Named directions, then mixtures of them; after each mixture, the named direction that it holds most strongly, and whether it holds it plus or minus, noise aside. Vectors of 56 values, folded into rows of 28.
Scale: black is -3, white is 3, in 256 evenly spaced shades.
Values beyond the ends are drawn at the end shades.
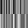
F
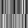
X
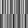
F, minus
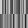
F, minus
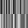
F, plus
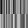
F, plus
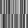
X, minus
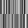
X, minus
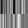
F, plus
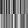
F, plus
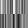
F, minus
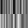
F, plus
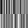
F, plus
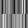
X, plus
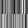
X, plus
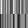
F, minus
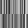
X, minus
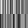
F, minus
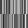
X, minus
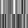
X, minus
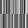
X, minus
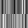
X, plus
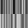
F, plus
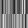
X, plus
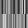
X, plus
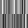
X, minus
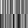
F, minus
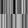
X, plus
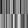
F, plus
